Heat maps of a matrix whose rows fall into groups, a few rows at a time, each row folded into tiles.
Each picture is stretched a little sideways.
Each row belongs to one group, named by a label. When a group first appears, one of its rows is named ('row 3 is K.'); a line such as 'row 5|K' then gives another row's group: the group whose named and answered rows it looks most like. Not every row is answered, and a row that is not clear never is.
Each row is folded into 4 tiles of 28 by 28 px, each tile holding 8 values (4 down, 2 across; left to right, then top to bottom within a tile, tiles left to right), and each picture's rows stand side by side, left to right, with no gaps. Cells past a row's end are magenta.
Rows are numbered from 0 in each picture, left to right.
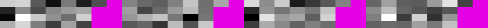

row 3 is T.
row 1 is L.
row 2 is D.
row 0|D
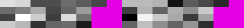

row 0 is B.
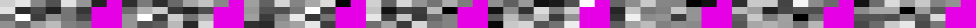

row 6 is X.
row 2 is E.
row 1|T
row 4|D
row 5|D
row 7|X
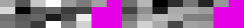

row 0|L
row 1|D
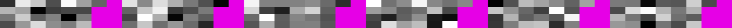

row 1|B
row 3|L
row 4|X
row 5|T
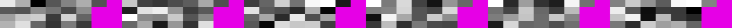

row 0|B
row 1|T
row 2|E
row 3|B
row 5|E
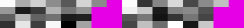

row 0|L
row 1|L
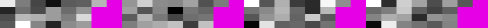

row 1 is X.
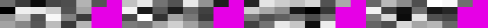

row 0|T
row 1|E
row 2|X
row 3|E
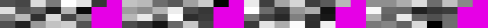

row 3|L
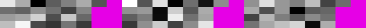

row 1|D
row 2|X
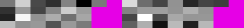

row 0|D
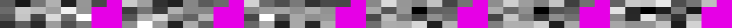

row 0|T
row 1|D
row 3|X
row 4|X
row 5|L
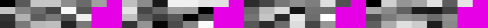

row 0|X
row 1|L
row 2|T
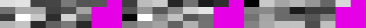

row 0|B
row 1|D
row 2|X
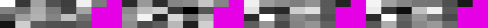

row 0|B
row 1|T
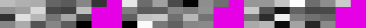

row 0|B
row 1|B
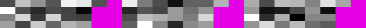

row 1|D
